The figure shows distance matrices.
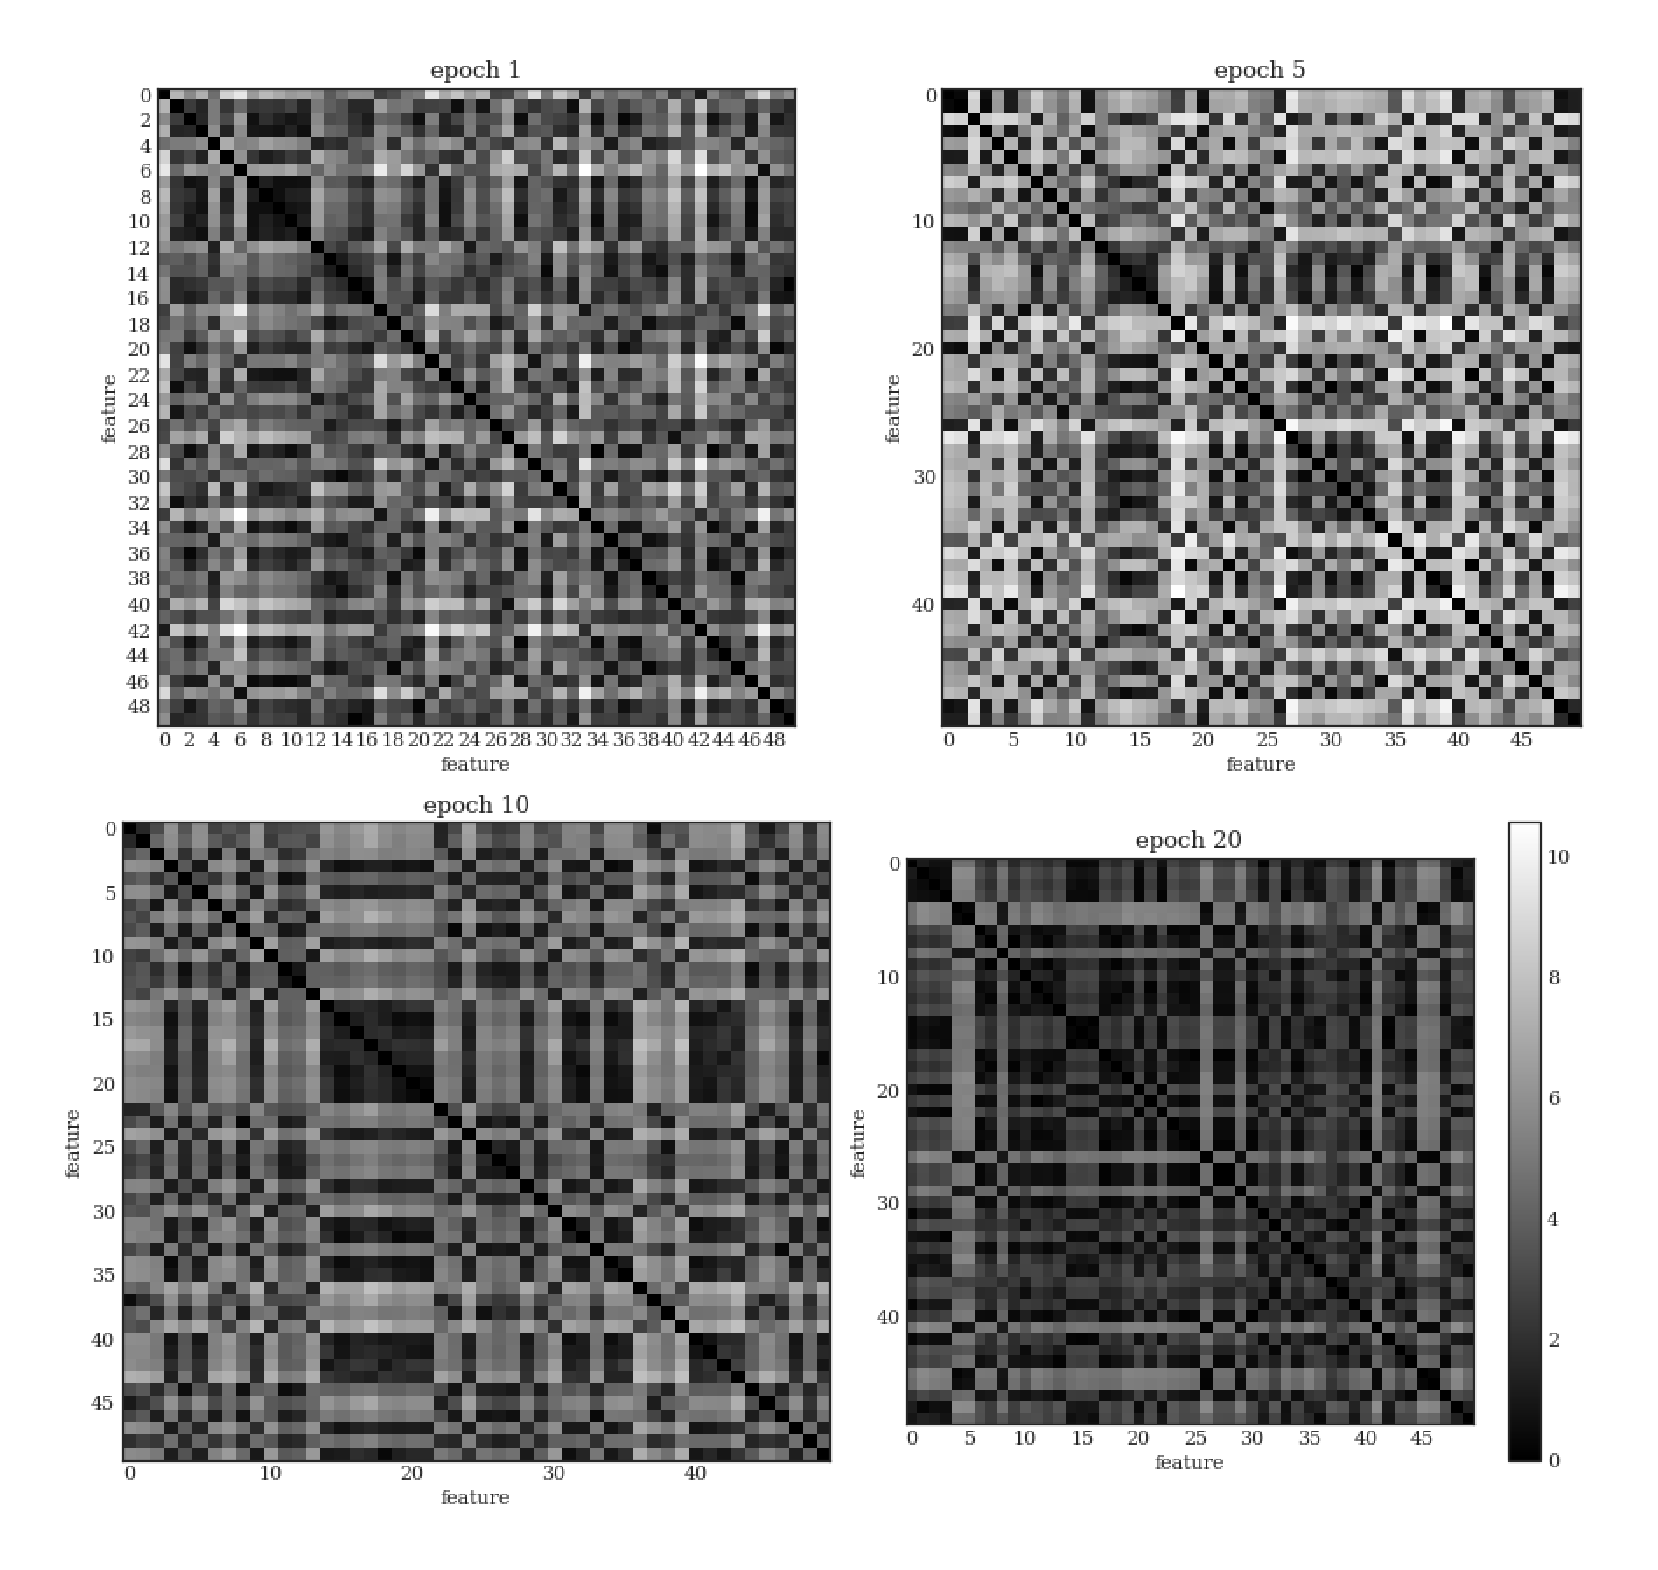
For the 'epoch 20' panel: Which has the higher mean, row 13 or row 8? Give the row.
8
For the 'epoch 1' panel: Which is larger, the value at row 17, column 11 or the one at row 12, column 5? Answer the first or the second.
the second
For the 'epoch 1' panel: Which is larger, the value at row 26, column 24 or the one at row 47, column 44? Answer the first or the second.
the second
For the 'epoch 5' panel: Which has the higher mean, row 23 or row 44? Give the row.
44
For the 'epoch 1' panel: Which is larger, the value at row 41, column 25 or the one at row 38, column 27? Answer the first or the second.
the first
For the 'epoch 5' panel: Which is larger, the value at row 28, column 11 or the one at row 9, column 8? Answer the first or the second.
the first
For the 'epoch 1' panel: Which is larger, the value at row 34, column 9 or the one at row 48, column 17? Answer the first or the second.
the second
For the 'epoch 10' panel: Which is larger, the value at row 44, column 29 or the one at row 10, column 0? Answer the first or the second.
the second
